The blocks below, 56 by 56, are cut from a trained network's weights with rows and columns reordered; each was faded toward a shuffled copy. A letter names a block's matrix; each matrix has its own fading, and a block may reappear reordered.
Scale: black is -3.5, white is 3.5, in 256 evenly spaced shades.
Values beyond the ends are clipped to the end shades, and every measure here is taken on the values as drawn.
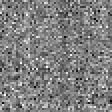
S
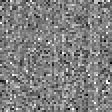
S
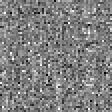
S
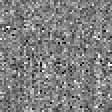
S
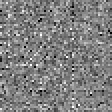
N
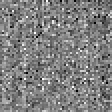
S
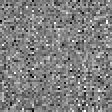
N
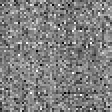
S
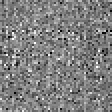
S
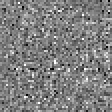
N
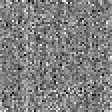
S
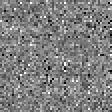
N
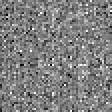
S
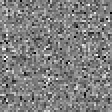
N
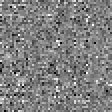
N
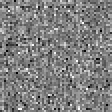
S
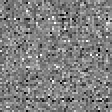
N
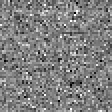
N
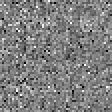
N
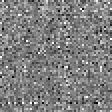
N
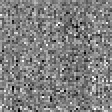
S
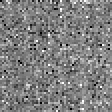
S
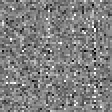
N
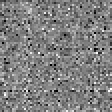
N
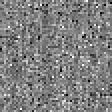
S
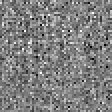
S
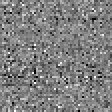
N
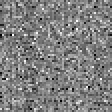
S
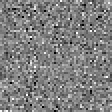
N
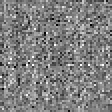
S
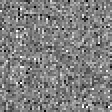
S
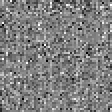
S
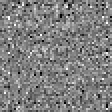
N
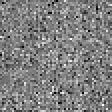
S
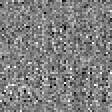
S
